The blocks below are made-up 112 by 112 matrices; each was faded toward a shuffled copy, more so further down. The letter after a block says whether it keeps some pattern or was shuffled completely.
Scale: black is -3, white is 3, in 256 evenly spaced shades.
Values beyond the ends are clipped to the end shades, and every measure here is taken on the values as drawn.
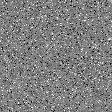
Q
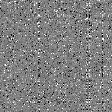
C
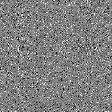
C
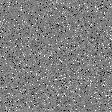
Q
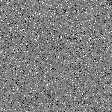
Q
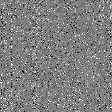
C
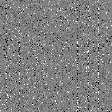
C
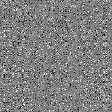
C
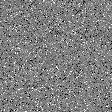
Q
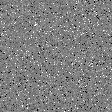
Q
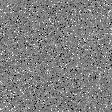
Q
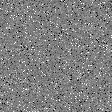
Q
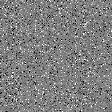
C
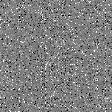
C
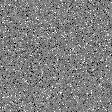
Q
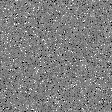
Q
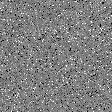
Q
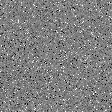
Q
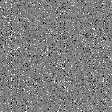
C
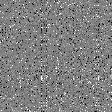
C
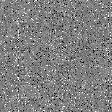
C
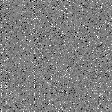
C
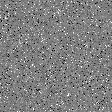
Q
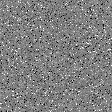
Q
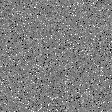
Q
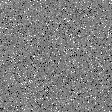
Q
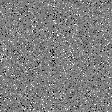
C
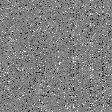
C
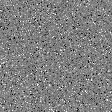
Q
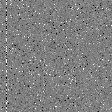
C
